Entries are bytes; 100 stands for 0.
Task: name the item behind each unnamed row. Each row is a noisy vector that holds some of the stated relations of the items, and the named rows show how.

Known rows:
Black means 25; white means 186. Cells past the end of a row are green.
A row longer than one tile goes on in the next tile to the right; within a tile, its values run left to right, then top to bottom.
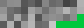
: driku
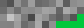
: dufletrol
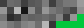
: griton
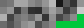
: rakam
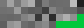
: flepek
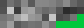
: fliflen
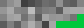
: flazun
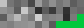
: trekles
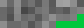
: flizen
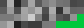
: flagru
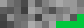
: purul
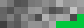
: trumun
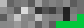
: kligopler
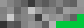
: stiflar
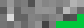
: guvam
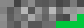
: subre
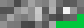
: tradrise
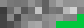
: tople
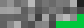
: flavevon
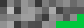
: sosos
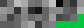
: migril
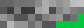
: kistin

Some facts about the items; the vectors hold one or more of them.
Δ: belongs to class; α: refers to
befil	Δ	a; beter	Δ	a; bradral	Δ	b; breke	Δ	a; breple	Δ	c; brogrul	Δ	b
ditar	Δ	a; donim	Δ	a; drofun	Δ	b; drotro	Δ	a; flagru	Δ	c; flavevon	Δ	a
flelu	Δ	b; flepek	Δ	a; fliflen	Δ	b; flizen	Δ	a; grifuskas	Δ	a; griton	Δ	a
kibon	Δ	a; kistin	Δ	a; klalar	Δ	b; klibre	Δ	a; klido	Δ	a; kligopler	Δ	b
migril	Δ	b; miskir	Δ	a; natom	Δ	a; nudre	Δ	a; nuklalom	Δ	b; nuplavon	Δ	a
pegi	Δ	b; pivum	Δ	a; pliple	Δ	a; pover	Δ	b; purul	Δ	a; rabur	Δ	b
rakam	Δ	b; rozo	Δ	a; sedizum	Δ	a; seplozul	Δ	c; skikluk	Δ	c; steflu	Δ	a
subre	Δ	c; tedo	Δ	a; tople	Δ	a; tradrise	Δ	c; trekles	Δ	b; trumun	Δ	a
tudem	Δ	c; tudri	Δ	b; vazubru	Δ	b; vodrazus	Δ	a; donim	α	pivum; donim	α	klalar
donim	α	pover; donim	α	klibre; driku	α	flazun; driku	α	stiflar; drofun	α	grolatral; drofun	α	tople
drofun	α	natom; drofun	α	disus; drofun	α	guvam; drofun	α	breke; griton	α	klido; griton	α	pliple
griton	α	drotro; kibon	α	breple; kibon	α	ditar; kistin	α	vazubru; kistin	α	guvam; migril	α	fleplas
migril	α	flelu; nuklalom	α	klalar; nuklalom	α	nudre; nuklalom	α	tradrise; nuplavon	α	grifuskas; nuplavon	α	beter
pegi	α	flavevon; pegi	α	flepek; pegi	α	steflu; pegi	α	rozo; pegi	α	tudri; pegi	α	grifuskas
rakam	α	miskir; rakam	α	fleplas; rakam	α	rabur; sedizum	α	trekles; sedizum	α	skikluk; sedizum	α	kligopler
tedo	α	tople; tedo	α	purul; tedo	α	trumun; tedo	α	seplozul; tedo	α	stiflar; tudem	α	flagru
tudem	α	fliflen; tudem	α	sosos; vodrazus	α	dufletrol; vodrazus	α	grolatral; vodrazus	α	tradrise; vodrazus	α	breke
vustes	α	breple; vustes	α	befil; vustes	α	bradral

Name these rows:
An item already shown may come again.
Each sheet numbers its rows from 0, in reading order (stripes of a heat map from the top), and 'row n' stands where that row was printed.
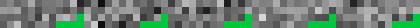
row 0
flavevon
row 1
tudem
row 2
flelu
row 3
grolatral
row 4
seplozul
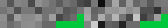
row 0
brogrul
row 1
tudem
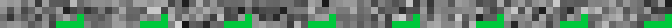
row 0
nuplavon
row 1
natom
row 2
tudem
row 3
kibon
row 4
beter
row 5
nuklalom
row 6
rabur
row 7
tudri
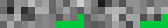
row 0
vodrazus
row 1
seplozul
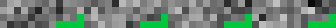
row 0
fleplas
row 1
vazubru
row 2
tudri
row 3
pegi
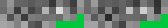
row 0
vustes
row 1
vustes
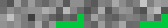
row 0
dufletrol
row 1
breke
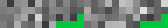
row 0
klalar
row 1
drofun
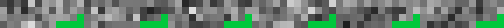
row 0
tedo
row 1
fliflen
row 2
breple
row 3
drofun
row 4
miskir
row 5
fleplas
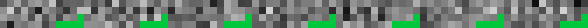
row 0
rabur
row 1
sedizum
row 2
befil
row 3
nudre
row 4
donim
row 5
tople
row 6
bradral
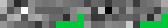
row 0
skikluk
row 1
griton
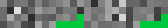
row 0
nudre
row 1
pover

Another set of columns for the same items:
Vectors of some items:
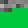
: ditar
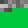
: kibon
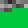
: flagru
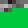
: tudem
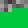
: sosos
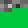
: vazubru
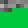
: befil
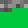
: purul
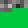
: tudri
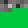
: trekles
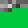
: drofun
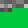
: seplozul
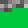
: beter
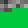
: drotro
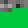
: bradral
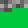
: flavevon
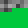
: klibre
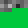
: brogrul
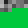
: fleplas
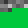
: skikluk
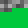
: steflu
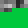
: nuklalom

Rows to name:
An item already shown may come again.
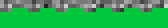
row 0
dufletrol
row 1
pover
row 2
dufletrol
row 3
drofun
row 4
breke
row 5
grifuskas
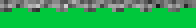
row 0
nudre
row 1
vodrazus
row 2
guvam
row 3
flizen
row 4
kistin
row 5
fliflen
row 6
bradral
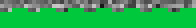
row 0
driku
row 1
driku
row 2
breple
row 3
klalar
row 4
pegi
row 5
vazubru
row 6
donim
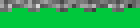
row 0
disus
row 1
grolatral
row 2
flizen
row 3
subre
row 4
brogrul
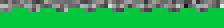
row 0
vustes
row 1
sosos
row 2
stiflar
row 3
grifuskas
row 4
natom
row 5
miskir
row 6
klalar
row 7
nuplavon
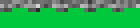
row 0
tople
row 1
tradrise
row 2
subre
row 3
miskir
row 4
tedo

